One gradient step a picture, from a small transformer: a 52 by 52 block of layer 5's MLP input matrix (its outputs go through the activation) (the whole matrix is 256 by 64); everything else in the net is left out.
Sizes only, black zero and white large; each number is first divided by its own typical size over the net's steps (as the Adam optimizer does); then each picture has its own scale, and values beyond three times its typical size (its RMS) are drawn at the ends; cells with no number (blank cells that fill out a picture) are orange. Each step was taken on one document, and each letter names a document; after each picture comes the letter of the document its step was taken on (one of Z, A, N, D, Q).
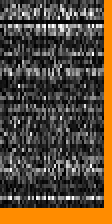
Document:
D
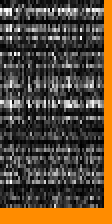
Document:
D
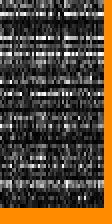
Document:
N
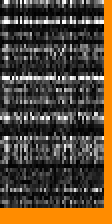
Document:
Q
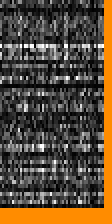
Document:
N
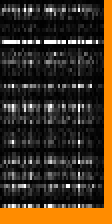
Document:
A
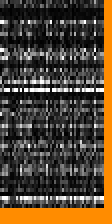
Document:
Q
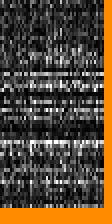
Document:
Q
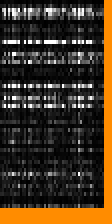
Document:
A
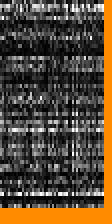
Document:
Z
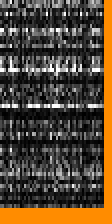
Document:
D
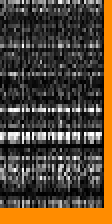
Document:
D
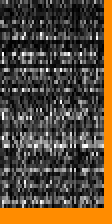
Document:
Q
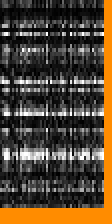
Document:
Q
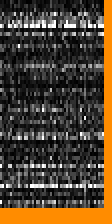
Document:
N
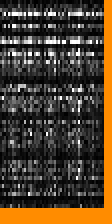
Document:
A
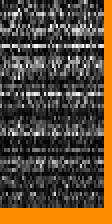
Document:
Z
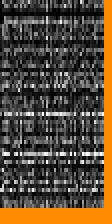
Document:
Q
